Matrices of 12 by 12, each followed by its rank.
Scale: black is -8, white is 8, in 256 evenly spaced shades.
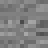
two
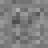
two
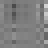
one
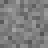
full rank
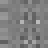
two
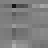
one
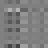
one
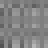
one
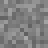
full rank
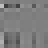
one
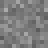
full rank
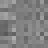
two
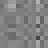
two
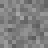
full rank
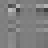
one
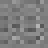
two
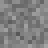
full rank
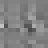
two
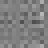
two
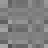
one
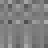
one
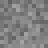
full rank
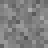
full rank
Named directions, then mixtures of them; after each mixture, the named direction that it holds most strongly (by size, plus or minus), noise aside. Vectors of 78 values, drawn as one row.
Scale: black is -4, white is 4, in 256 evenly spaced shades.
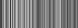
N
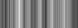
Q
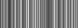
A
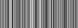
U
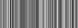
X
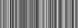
X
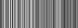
N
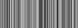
X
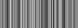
X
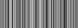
U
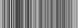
N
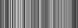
Q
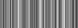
X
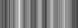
Q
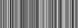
X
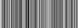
A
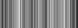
Q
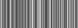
U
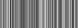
X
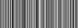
X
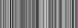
X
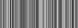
X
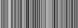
A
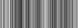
Q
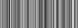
X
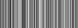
X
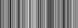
A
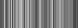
N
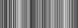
Q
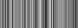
U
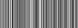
U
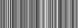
X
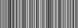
A
